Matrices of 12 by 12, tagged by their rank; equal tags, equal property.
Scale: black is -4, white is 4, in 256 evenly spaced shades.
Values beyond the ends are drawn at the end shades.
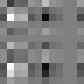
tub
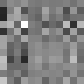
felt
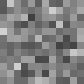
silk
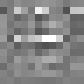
felt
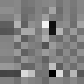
felt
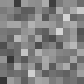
silk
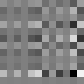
tub
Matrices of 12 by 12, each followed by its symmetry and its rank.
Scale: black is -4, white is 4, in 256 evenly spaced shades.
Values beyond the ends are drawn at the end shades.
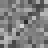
antisymmetric, full rank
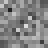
symmetric, full rank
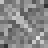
symmetric, full rank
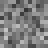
neither, full rank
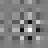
symmetric, rank one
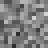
antisymmetric, full rank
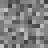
antisymmetric, full rank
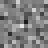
antisymmetric, full rank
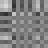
symmetric, rank one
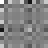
symmetric, rank one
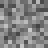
neither, full rank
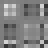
symmetric, rank one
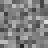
antisymmetric, full rank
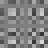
symmetric, rank one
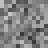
neither, full rank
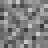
antisymmetric, full rank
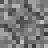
symmetric, full rank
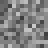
neither, full rank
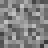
symmetric, full rank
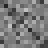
symmetric, full rank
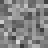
neither, full rank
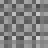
symmetric, rank one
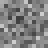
symmetric, full rank
